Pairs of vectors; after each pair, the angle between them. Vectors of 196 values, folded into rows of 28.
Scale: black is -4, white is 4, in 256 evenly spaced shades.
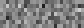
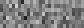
partly opposed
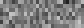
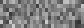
nearly opposite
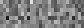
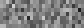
partly aligned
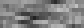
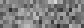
partly opposed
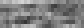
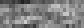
nearly opposite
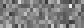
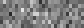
partly aligned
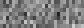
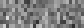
partly opposed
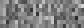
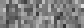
nearly parallel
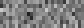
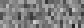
partly aligned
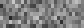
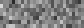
nearly opposite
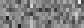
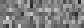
nearly opposite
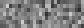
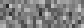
nearly opposite
